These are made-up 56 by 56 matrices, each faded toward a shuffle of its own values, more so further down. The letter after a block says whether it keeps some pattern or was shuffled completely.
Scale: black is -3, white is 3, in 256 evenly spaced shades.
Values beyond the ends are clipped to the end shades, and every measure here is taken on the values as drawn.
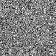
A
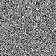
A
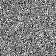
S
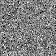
A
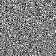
A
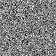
S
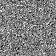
S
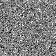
S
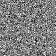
A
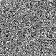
A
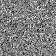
A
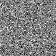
S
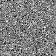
A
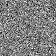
S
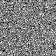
S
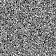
S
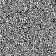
A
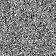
S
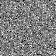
A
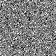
S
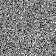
S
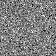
S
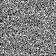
S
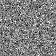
S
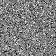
S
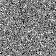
S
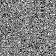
A
